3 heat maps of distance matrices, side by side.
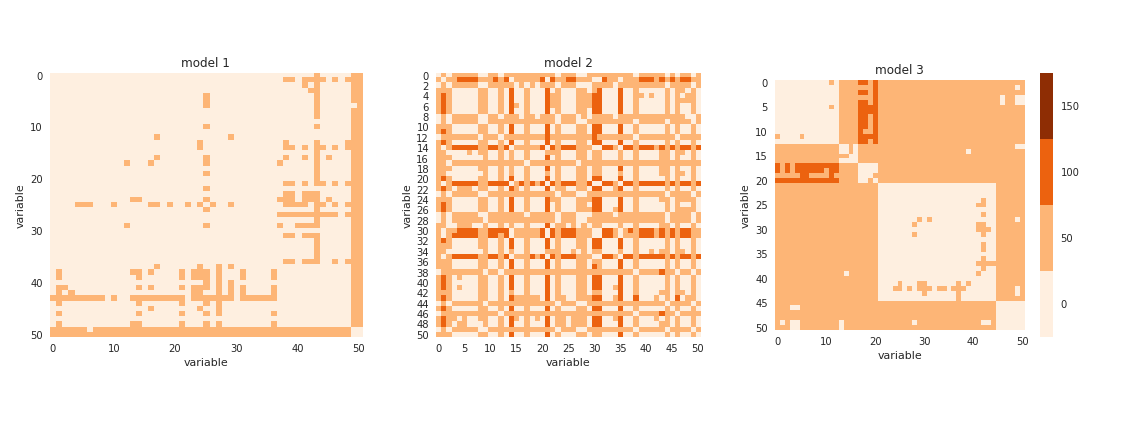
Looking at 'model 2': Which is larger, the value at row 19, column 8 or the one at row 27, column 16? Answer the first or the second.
the second
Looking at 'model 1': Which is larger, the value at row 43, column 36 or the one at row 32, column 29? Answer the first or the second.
the first
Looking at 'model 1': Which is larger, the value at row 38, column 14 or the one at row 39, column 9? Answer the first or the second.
the first
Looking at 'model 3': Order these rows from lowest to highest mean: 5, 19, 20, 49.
49, 5, 19, 20
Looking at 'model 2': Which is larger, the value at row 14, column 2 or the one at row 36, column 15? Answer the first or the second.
the first
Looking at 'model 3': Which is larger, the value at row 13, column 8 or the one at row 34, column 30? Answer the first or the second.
the first
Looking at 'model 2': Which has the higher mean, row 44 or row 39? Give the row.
44
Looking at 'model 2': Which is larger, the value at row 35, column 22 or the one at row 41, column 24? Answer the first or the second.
the first
